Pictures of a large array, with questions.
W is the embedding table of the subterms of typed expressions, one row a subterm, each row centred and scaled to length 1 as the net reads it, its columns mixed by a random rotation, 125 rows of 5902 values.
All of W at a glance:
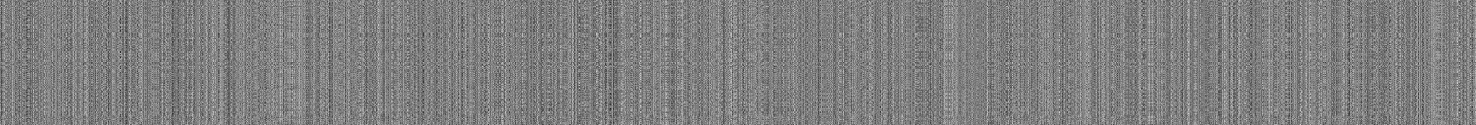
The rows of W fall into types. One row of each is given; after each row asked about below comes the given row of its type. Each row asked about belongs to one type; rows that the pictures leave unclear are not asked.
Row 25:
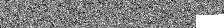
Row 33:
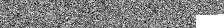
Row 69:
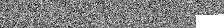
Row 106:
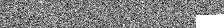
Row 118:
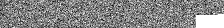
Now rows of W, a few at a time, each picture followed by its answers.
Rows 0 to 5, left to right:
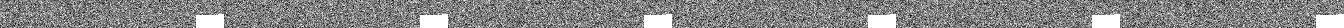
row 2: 25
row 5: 106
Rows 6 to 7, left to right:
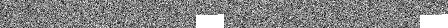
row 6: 69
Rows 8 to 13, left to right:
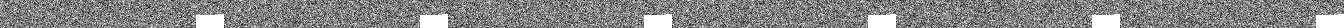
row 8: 33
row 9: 25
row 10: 106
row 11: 25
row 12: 33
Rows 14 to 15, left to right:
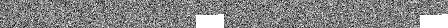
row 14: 69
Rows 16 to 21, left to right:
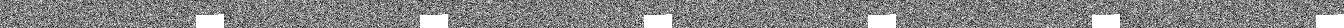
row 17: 69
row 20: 33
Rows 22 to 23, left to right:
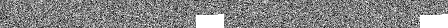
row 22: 118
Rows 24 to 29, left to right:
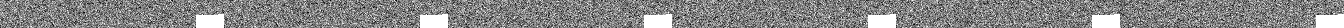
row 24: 25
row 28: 25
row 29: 118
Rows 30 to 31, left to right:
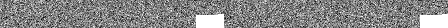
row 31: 118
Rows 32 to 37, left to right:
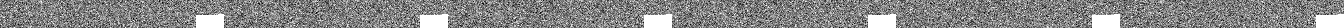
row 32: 106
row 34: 33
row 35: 106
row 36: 33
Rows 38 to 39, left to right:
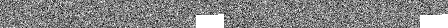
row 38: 118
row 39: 106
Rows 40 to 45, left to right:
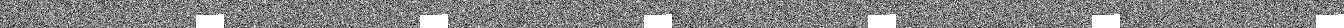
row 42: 25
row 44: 106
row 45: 69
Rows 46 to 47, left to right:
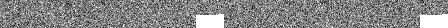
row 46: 106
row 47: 69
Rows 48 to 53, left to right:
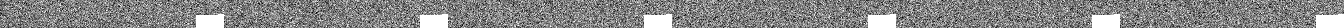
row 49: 33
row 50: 69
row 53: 25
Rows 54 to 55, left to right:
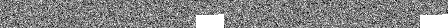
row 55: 25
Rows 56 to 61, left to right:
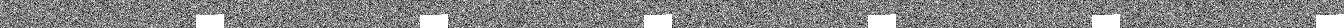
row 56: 33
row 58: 25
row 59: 25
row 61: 106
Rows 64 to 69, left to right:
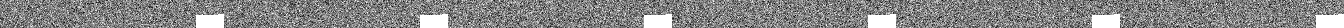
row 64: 25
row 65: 106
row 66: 118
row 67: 69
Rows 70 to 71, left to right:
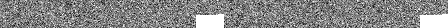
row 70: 106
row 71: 33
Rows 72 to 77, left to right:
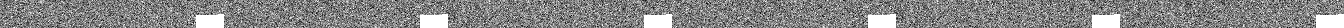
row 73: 33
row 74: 69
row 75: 33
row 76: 69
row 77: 106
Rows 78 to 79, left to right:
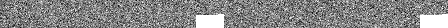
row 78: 106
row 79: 33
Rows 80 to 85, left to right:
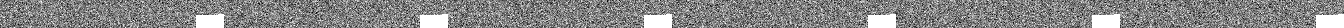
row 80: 106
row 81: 33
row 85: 25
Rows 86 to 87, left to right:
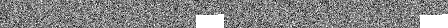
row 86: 69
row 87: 69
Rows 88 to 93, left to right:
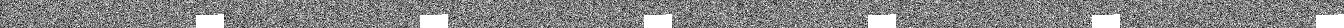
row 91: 106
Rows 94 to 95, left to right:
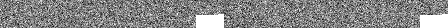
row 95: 106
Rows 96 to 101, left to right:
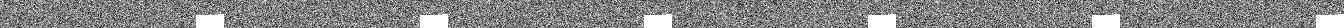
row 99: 106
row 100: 106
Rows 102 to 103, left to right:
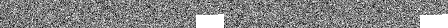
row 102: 33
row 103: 33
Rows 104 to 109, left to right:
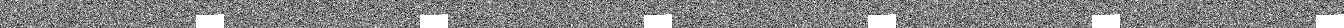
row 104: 25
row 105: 33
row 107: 106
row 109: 25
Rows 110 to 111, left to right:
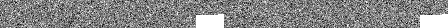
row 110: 25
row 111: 106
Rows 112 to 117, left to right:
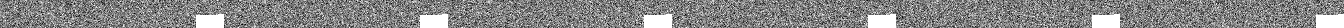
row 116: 118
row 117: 69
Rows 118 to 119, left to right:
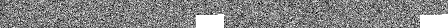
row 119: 33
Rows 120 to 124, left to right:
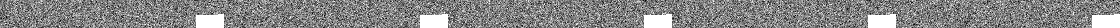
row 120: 118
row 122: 69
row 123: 69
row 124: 25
